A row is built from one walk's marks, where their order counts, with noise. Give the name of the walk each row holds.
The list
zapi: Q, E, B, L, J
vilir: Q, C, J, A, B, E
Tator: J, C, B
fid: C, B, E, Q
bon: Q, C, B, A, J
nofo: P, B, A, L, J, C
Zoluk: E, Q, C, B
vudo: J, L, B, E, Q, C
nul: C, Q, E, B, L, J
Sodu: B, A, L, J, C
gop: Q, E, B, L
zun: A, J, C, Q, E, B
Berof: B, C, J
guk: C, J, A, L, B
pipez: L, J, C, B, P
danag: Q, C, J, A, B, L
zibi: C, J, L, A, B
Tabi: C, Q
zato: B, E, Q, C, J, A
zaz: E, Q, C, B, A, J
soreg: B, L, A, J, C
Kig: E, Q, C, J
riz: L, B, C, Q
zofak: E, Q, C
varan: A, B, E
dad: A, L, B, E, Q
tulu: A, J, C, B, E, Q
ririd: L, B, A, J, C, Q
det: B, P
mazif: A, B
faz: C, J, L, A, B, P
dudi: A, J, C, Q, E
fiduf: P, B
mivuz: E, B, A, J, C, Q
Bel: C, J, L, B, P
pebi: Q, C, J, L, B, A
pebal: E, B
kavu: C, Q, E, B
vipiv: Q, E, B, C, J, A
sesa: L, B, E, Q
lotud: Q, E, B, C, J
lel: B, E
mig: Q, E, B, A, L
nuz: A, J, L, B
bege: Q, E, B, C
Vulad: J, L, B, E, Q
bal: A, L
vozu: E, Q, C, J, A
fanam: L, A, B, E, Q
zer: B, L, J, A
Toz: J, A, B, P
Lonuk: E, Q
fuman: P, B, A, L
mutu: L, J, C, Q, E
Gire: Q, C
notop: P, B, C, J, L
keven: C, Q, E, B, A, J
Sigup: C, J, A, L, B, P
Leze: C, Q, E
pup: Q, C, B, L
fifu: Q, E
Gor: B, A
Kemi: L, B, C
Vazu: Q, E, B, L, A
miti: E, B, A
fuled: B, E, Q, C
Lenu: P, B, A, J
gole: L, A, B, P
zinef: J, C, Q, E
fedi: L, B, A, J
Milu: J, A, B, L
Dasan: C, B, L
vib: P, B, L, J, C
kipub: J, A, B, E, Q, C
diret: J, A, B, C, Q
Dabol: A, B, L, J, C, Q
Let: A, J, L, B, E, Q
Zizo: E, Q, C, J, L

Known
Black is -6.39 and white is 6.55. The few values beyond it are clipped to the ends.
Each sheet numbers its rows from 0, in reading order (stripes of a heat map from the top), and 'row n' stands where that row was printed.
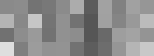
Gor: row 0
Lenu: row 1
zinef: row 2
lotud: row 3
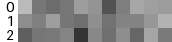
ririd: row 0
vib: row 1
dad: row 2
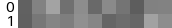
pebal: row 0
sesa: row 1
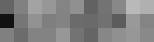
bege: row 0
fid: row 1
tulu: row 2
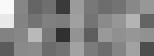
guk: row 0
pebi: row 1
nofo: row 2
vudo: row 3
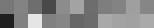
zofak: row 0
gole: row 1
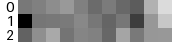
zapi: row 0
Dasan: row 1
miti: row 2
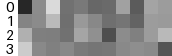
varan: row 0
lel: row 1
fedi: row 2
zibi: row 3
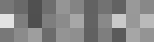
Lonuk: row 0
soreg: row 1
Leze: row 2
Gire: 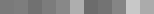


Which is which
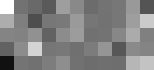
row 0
Zizo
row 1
zer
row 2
fuled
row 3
fiduf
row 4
pup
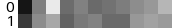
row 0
Toz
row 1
kipub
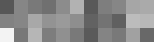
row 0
Kemi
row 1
fifu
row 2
notop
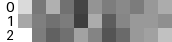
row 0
Sigup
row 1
Sodu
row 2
Berof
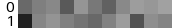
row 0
zaz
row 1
mazif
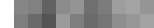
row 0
zato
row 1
Kig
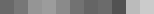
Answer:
gop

